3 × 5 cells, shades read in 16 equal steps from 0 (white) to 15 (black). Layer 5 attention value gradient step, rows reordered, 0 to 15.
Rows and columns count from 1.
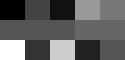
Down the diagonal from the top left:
15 10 3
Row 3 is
0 12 3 13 10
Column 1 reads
15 10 0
